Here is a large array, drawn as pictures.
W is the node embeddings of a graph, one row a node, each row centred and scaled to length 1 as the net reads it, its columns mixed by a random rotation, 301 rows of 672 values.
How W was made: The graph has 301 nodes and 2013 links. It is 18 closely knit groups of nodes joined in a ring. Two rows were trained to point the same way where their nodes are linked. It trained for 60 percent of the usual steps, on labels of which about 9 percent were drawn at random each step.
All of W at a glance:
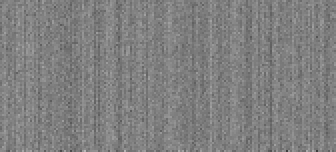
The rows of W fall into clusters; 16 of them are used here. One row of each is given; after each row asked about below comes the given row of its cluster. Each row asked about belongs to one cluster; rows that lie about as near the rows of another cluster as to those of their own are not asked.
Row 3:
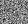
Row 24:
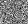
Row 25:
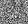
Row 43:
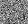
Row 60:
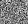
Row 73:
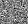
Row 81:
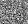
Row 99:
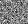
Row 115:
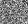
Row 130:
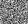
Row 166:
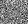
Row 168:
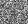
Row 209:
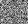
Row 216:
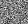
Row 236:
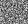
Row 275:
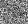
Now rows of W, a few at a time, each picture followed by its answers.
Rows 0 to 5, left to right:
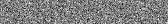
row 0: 60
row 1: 81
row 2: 236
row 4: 130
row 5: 81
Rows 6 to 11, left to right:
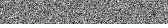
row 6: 25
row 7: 99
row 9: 24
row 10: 3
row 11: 168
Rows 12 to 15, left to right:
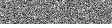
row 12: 73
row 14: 209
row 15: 81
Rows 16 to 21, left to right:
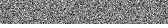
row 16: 130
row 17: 81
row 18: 3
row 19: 25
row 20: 99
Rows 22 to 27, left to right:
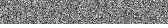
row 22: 275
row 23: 73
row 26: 209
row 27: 115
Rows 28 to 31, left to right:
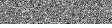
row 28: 209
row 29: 115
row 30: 3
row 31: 209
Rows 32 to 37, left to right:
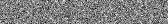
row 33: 24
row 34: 209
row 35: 130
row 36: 99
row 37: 73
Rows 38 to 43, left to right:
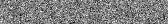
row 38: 275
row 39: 43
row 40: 73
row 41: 60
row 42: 275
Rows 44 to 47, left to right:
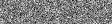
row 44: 275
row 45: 60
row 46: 275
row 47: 166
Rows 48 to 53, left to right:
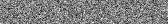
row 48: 130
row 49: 25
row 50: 275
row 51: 24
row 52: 73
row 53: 209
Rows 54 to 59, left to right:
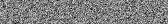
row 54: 73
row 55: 60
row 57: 99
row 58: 25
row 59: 168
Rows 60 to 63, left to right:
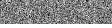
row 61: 275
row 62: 209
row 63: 73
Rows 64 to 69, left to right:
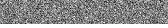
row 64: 168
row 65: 130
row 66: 81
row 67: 236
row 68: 166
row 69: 24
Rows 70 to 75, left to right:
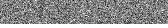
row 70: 25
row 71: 209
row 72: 130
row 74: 73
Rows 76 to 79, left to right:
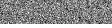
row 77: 24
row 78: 81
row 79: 73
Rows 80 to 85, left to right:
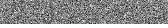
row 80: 25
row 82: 24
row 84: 25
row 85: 43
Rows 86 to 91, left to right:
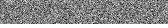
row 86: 166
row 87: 99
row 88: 130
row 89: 3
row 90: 216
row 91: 130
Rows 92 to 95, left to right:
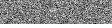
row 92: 216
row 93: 209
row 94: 216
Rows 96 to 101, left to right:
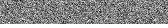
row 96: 24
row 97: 216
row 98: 216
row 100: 168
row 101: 216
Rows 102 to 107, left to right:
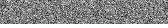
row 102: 99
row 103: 216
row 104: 166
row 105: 209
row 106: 168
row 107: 216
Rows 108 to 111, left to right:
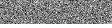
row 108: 216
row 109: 166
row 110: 24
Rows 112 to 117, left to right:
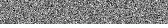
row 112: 43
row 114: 236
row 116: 73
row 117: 60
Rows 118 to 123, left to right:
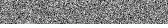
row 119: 275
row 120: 216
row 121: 24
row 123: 166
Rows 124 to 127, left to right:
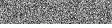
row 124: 275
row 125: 236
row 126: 25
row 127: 81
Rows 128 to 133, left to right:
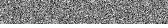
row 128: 275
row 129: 115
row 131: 166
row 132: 275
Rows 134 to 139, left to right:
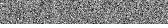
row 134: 81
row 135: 25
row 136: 24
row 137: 3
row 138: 60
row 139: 99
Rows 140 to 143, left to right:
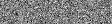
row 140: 3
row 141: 24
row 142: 209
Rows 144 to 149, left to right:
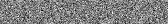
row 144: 81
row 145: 43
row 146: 236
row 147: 43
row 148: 24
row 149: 43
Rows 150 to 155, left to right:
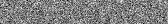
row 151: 168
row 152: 216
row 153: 168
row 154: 166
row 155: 81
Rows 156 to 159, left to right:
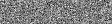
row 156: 81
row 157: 3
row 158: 81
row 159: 60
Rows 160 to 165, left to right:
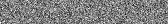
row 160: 99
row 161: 209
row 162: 168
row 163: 236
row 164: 216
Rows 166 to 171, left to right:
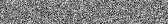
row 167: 275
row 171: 43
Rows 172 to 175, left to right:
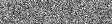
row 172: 216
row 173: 115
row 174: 60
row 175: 73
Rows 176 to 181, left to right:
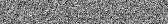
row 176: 3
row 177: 60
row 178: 209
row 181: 3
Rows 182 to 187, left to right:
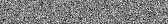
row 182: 3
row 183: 25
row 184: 168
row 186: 60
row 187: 168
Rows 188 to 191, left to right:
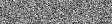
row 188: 115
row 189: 216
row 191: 73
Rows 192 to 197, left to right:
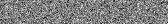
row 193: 25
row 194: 115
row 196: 130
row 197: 3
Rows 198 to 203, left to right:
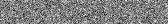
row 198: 43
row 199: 3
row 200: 166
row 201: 275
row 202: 115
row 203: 130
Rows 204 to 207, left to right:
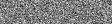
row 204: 236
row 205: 166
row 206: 216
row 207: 3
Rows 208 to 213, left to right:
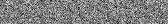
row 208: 166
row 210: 43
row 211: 43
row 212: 73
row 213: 166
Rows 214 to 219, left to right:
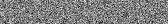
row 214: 73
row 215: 166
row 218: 168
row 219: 236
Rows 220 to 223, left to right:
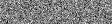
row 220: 216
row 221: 99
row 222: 81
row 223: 209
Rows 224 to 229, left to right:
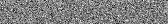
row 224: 99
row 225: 43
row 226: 236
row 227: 3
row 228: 216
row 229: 130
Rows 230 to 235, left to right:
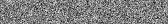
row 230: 166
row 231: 60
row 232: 275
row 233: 73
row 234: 209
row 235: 25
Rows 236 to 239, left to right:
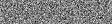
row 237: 216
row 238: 3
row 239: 25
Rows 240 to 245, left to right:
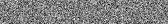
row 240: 3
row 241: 3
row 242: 81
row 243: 166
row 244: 73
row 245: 216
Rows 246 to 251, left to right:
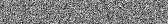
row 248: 130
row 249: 43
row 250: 115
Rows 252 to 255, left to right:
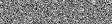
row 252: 216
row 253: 99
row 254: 209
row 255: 166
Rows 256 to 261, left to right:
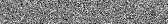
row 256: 99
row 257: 209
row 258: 115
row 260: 25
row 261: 168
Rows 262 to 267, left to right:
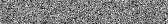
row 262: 130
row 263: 73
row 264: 43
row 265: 3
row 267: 168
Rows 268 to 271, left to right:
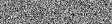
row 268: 25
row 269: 168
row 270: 3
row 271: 99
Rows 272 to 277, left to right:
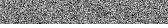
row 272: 73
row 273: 3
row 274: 25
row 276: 275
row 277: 73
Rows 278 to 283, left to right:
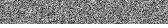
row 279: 275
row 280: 73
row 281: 166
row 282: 115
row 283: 25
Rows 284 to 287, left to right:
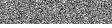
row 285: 130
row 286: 166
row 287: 236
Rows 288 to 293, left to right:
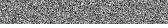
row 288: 236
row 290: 60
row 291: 60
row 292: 99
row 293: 24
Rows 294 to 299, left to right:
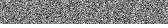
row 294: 60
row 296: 166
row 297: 81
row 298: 24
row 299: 99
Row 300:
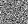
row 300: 24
